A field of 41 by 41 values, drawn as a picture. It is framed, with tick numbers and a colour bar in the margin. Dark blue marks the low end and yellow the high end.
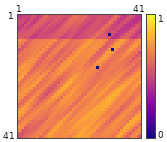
Three lone cells stand out, each far lower than its neighbours. A horizontal seam about 20% of the way down splits the table, and the bottom part is higher. Values change most from cell to cell in the top right. The values are skewed, with a long tail toward low values.
